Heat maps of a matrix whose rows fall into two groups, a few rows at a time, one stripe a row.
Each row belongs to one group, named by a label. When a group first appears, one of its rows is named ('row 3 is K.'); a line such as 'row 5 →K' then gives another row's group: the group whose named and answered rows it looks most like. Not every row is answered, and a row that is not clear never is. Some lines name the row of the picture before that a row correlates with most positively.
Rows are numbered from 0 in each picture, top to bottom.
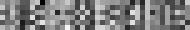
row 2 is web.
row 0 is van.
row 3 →van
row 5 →van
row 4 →web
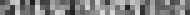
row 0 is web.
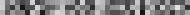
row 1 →web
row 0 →van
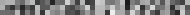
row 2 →web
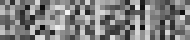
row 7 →web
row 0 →web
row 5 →van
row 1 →van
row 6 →van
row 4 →web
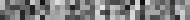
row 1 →web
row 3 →web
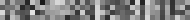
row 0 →van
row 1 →web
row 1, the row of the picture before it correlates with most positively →2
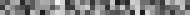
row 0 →web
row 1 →web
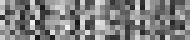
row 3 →web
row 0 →van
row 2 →web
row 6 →web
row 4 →van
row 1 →van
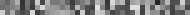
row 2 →van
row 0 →web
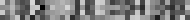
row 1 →van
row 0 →van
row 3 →web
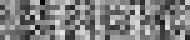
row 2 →van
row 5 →van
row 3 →web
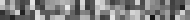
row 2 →web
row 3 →web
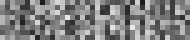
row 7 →van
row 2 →web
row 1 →web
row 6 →web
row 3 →van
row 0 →van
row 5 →web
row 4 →web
